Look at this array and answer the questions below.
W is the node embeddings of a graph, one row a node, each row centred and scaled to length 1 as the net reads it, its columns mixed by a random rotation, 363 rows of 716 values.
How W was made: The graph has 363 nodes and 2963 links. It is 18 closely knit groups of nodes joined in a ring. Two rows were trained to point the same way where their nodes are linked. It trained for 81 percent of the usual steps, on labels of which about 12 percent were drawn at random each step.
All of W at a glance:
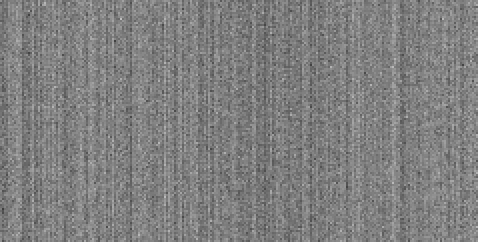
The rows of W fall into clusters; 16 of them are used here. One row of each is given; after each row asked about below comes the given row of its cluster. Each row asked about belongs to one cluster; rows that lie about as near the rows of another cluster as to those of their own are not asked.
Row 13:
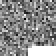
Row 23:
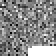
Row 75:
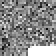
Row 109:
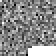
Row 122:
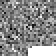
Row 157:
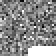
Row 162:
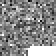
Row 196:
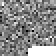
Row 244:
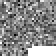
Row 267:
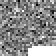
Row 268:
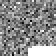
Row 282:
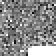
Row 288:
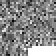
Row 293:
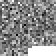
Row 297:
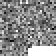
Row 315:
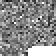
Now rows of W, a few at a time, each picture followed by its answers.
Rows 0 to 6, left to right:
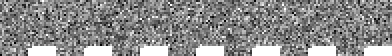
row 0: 244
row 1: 157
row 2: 288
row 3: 162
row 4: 288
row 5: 196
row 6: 13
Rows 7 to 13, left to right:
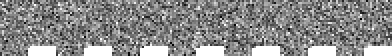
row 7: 162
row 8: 196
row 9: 122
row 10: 244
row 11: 297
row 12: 282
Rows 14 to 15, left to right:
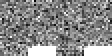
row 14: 268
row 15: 288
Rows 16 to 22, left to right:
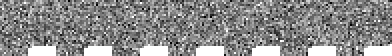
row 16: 293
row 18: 23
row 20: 244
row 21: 297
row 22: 157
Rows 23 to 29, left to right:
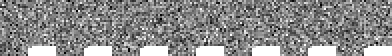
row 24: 282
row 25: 157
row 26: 297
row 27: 282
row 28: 282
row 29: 267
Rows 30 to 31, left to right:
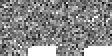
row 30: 75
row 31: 315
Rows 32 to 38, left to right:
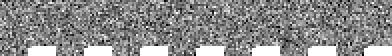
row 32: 157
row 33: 244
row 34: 157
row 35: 109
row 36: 196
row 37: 297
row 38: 109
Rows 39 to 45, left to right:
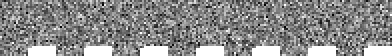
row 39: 268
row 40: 13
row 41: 244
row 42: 297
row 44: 13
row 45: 23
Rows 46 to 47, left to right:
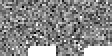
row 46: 75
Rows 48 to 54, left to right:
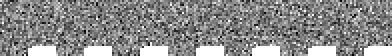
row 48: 109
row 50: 122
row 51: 196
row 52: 267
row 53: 293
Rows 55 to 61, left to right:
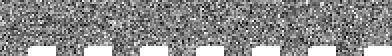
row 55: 157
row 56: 268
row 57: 75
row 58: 282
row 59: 268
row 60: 297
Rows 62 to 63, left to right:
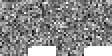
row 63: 75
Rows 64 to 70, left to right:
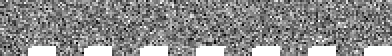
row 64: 23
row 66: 268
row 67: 13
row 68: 196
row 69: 157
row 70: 75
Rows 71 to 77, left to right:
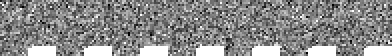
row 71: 162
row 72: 315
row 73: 293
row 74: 267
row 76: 315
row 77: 282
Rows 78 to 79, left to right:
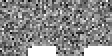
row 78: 23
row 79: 315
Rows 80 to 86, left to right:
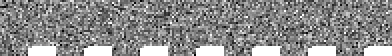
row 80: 23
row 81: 244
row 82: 162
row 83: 109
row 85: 315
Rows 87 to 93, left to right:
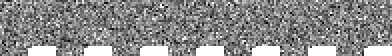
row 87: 244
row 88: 297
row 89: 282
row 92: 122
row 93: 109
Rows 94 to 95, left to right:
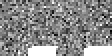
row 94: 267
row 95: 196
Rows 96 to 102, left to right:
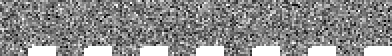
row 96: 244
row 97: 196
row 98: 13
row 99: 293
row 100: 23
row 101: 293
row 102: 282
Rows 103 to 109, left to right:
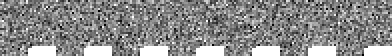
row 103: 297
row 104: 13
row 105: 23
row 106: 157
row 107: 315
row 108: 23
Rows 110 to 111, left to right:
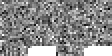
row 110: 297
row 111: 162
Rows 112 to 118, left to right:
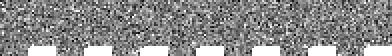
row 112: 162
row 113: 267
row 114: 315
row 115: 244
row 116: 157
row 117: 282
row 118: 13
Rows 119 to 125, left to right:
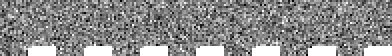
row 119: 288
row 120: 157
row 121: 157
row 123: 23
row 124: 109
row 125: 196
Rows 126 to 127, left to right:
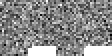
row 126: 244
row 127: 13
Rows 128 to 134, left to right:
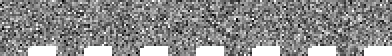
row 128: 75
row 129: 293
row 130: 244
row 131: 282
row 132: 288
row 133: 122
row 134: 288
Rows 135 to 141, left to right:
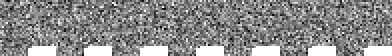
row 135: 297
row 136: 109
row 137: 162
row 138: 122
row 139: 13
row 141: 23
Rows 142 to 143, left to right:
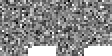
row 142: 293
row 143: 109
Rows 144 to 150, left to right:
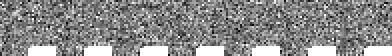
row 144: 162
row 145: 288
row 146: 297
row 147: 244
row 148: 268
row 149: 23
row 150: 297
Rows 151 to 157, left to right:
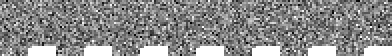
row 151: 13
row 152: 13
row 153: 293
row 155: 282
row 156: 267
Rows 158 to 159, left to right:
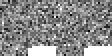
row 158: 109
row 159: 196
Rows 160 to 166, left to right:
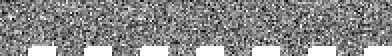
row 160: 288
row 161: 196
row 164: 282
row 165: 293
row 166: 293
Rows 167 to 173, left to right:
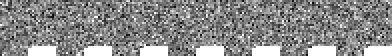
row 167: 162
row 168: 315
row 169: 244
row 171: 122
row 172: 109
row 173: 75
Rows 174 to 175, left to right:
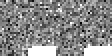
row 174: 23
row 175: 196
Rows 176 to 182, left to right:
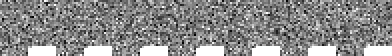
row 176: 13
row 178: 157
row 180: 244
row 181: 13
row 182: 162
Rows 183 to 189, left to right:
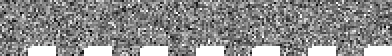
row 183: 288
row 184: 244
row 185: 297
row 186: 288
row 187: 297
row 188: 23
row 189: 162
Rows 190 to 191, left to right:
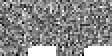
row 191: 109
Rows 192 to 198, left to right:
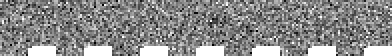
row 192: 109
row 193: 13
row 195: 157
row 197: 293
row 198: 244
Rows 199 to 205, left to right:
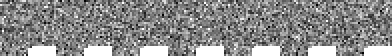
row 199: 109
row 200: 23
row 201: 75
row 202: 288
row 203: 13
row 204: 122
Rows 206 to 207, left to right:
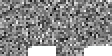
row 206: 297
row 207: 75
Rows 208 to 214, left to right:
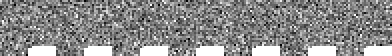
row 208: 109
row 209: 23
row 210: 75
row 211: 267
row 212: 122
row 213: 23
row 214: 157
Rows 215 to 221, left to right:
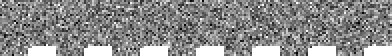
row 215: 293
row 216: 196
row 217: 75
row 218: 268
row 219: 75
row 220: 122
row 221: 268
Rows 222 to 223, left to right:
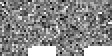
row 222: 162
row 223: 244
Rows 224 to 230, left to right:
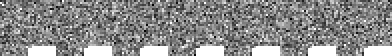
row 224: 162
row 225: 23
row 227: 109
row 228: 297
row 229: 267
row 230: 315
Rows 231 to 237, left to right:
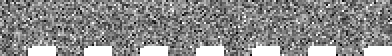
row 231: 288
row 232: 122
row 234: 196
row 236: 13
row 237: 244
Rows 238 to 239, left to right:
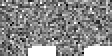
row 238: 23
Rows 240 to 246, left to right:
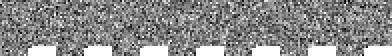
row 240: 267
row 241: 109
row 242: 75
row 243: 109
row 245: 13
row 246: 109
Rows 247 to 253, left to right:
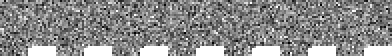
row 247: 23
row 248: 267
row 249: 315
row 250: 293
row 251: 297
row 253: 162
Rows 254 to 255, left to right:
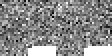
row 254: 267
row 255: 196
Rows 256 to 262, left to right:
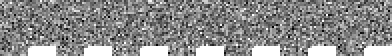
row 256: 75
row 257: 267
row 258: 157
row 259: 157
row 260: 162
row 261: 157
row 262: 75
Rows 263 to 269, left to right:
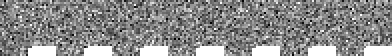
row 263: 23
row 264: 244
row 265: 288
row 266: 267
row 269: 13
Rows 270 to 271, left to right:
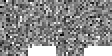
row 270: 23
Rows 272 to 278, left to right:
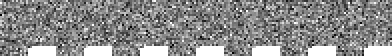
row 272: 297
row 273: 75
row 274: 244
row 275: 75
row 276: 282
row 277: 315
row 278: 288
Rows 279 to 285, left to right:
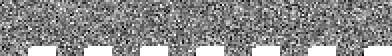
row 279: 75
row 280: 196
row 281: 282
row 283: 267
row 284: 293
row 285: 109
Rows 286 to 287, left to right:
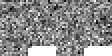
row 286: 297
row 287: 157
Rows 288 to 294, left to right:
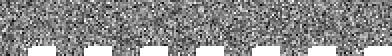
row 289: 122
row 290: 297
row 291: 297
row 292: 267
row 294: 315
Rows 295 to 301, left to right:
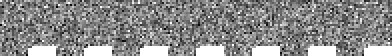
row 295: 109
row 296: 267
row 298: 109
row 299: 315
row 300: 162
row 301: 23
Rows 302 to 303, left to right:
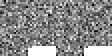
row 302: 23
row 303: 122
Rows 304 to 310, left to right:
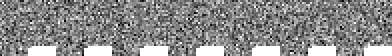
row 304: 157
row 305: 109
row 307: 268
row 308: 122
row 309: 196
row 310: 13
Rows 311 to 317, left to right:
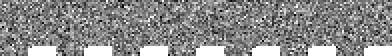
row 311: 122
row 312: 288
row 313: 315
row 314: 244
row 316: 196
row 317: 122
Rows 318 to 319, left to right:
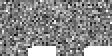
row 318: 244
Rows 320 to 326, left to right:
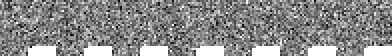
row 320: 315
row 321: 244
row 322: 13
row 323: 23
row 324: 122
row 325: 268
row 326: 157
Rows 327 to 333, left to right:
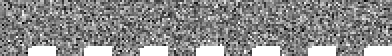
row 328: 13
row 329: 267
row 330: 288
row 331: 244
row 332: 13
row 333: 162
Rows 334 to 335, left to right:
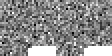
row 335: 293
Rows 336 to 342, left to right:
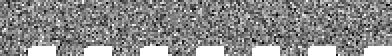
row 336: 288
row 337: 297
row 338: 157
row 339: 282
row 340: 13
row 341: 13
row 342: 293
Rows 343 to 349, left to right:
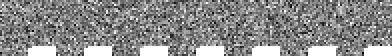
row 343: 196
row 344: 122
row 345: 162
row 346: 288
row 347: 157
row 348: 315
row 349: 196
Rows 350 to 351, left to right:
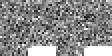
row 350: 268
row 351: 75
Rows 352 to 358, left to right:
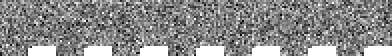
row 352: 122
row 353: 268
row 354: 244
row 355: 23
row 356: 293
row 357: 293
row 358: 315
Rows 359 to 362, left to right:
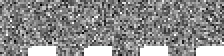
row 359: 282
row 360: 315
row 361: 288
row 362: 282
